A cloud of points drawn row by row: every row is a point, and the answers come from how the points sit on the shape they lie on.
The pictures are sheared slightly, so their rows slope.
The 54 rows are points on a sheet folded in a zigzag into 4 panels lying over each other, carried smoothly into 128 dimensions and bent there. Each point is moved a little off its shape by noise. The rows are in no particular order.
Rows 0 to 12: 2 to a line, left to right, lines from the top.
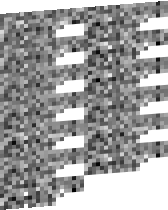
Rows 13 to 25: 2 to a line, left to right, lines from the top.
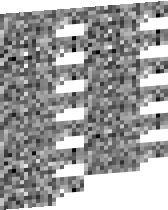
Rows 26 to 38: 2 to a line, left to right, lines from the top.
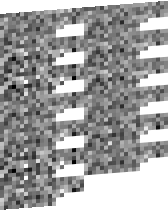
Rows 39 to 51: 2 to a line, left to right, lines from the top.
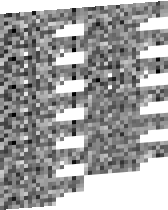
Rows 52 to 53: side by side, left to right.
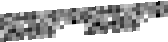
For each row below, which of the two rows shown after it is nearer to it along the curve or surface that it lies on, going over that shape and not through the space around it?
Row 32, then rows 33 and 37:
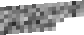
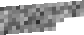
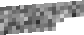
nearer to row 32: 33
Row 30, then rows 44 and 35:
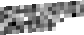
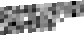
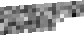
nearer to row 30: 44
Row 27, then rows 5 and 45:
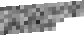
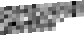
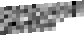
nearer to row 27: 45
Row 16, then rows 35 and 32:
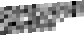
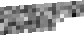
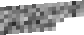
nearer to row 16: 32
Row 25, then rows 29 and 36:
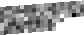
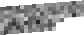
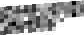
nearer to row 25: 36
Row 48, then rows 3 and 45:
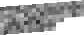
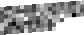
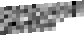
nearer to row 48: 45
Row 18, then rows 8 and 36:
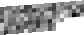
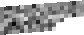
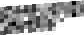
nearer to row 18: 36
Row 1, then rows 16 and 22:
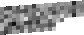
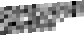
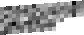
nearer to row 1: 16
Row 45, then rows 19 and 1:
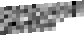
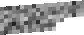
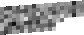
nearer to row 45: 19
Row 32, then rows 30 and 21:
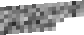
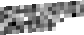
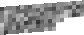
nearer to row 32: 21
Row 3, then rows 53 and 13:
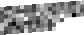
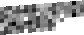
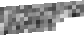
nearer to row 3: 53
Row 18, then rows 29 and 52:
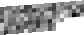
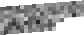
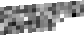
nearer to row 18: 52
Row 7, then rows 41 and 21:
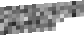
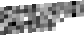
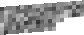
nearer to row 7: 21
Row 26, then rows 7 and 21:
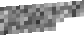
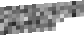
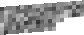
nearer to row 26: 7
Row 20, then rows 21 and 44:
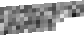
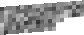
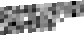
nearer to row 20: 21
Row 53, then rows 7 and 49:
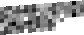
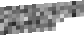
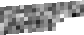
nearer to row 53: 49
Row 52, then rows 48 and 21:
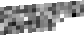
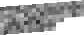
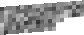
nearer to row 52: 21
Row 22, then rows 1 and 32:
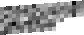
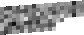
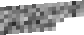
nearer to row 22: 32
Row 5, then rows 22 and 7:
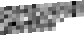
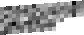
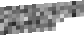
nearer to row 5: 7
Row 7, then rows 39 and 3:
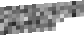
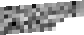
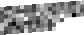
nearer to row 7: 39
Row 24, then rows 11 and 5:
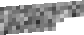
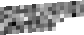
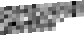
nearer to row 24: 5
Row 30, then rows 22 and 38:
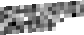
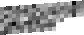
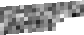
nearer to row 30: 38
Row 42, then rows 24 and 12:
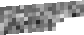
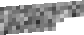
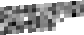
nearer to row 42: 24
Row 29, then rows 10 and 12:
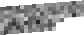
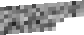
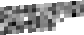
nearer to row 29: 10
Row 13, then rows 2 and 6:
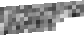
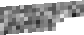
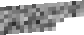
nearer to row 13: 2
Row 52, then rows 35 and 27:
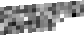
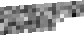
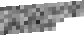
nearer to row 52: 35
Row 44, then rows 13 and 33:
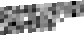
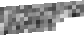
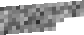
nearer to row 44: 13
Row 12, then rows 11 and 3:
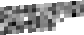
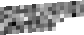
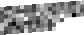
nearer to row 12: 3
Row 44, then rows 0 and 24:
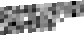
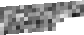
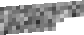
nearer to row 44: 0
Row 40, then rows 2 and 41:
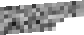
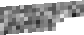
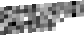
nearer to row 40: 2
